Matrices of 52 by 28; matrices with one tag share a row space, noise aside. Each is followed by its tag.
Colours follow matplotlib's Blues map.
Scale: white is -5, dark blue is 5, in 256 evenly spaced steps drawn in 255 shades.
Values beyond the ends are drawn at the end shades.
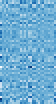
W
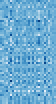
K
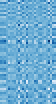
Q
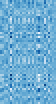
K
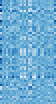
W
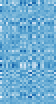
W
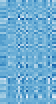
Q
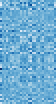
W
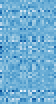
W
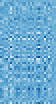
K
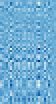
K
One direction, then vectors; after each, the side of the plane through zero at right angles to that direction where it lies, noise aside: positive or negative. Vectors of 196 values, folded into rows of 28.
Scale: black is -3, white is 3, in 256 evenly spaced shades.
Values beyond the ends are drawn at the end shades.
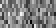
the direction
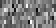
negative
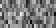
positive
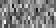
negative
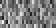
positive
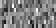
positive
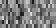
negative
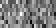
positive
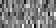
negative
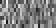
positive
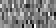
positive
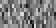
positive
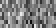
positive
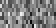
positive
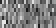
positive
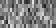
positive
